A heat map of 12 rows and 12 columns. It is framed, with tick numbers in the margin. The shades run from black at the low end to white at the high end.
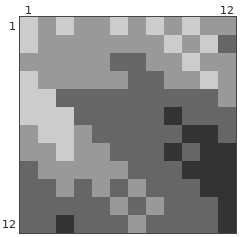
Grain: diagonal, down to the right. Calmest part: centre. Slope: up to the top left.
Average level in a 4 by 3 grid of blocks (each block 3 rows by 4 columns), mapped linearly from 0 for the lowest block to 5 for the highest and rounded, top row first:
5 4 5 | 5 2 3 | 5 2 0 | 2 3 1
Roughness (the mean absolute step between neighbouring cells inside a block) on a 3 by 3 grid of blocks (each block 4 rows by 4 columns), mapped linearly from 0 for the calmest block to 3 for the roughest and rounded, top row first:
1 2 3 / 2 0 2 / 1 3 1
